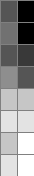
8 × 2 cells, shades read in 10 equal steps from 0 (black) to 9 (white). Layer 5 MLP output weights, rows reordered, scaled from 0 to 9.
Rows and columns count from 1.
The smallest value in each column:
3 0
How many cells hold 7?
3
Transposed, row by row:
3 4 3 5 7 8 7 8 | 0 0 2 3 7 8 9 9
